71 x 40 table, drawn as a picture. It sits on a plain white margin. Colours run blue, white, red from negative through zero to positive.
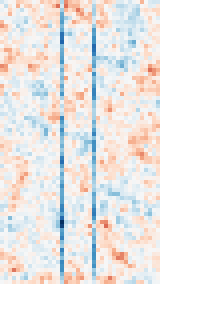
There is no overall slope. On average the colour sits 50% of the way up the scale. Streaks run downward. Columns 16 and 24 stand out from the rest.
